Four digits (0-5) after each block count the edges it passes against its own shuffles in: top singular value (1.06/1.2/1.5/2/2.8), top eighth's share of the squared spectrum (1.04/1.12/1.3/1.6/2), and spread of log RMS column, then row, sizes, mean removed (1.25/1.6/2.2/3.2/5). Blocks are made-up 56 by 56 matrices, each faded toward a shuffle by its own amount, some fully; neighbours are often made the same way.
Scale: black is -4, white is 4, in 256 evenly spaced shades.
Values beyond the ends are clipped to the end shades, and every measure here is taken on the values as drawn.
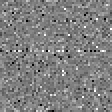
3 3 0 1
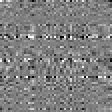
4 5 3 4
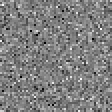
2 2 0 0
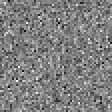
2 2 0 0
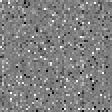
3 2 0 0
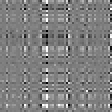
5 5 4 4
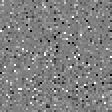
3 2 0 0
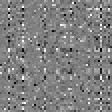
4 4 2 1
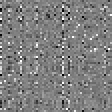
4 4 3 2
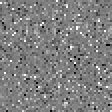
2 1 0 0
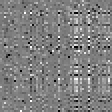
5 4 3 2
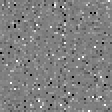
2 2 0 0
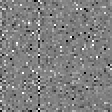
4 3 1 0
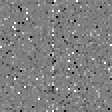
2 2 0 0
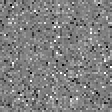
2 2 0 0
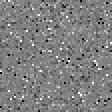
1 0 0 0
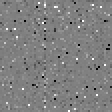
2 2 0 0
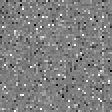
1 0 0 0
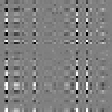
5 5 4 3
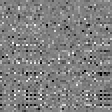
4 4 2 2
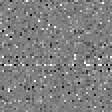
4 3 0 1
